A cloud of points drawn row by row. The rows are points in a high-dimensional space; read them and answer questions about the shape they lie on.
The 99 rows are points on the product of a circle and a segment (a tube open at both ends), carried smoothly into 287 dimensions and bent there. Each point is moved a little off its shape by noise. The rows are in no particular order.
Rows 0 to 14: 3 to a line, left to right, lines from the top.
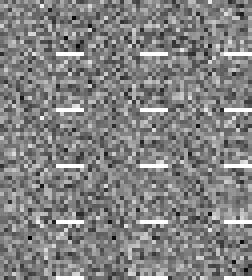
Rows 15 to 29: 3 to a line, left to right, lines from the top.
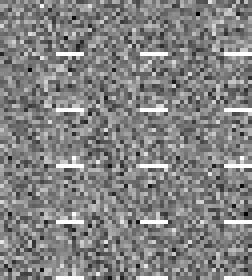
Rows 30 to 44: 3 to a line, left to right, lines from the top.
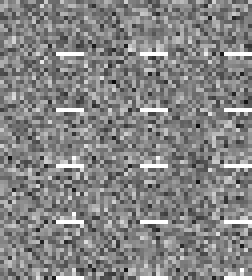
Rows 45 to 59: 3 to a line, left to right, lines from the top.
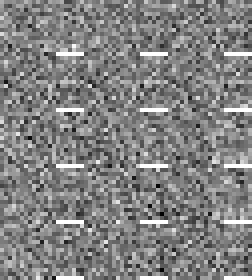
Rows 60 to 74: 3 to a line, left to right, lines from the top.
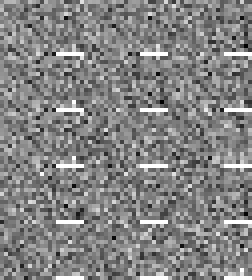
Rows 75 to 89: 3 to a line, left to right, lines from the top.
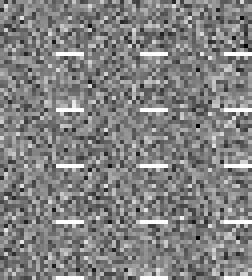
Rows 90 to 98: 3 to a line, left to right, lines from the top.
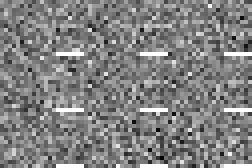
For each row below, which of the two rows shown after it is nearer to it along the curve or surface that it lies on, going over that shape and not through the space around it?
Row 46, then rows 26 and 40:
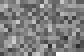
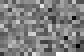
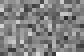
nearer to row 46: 26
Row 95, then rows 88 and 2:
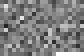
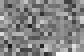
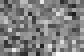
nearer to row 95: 2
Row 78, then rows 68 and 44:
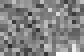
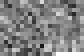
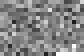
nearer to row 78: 44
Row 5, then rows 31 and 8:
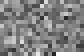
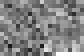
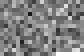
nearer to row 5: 31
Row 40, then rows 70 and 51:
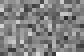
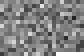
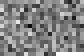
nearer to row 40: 70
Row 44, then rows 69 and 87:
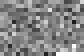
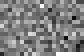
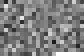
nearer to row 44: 69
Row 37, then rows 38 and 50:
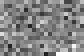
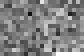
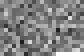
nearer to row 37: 38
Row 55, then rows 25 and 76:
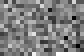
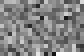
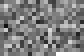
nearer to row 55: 76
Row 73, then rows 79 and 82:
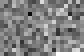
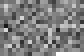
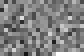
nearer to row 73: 82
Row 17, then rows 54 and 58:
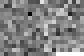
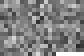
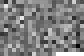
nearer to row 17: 58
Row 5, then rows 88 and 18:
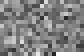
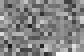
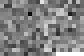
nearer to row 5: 88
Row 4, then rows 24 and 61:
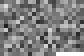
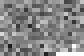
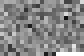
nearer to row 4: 61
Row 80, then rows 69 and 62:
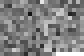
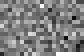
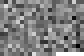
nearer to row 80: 62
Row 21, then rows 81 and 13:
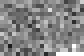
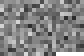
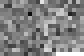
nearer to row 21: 13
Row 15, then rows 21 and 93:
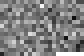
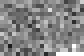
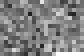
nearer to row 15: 21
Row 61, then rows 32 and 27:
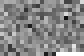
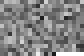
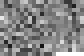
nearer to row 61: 32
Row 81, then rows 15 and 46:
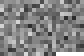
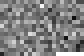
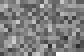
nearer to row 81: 15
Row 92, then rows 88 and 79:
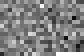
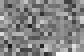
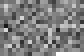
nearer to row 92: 79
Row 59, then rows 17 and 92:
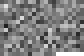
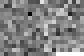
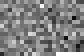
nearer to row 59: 92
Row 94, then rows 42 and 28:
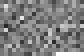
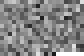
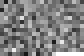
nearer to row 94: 28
